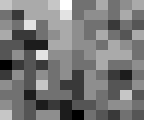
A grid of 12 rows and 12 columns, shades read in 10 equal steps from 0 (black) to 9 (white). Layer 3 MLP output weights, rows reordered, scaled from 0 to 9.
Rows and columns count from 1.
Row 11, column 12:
4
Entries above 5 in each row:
8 5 3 4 3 4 1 0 1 1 0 1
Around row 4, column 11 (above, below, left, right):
4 5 4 6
